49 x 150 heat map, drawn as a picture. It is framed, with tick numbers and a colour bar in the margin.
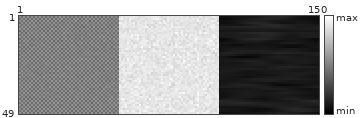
It is made of 1 by 3 panels. Panel 1,1: middling, checkered. Panel 1,2: very high, fine-grained, faint in contrast. Panel 1,3: very low, streaked across, faint in contrast.
